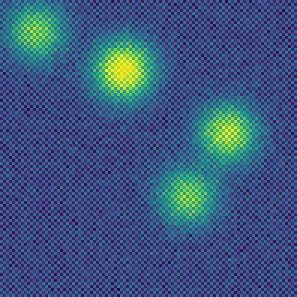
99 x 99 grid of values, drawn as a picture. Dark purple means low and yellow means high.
Average level on the scale: 30%. Odd rows or columns: none. Bumps: four.
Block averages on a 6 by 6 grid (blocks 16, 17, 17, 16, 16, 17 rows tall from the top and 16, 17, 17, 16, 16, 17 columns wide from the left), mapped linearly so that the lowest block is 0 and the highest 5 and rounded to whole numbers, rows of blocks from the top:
311000 / 115100 / 001041 / 000220 / 000210 / 000000
